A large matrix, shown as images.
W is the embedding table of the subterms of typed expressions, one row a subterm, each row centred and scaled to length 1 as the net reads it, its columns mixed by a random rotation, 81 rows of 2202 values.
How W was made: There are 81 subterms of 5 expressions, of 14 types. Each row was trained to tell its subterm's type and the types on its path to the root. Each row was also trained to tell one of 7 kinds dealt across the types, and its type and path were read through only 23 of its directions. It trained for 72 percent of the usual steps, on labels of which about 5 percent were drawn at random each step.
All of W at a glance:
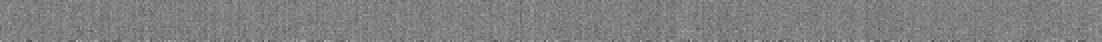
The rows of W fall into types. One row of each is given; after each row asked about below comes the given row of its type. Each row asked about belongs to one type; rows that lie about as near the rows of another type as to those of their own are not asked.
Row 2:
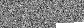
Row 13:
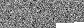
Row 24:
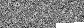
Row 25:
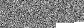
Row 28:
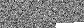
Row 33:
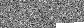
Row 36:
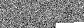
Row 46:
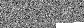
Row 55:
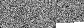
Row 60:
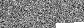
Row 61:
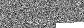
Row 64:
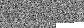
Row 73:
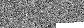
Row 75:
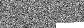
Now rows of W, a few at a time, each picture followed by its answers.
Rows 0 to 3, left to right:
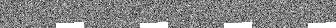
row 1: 46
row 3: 75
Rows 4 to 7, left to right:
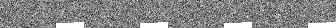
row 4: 24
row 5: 64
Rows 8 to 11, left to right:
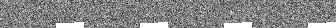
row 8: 33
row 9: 64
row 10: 24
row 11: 55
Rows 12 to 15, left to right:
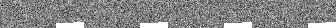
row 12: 73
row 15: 61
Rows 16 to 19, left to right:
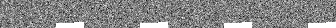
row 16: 55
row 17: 33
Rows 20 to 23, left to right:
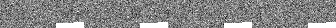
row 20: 55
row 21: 46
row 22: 61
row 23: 13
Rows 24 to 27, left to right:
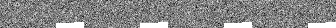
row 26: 60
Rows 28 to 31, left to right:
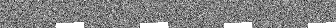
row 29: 33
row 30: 24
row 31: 24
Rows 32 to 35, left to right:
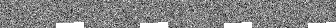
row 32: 55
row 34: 60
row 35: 13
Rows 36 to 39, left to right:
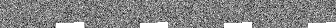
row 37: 60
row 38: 13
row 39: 64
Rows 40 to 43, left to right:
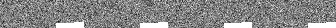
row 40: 2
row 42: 24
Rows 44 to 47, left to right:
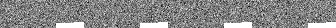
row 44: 61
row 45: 13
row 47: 33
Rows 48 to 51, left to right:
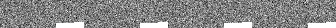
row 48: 55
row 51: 13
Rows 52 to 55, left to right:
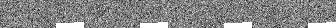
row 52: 73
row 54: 13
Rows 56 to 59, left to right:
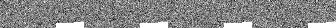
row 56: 60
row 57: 64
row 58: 75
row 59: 61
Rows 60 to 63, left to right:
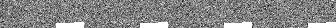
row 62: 28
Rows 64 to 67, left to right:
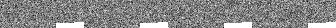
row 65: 75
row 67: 64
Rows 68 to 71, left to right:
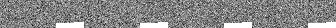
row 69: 28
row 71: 55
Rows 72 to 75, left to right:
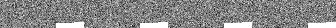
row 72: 64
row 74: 61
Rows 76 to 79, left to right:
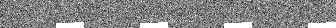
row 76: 60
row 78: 73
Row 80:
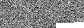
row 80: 33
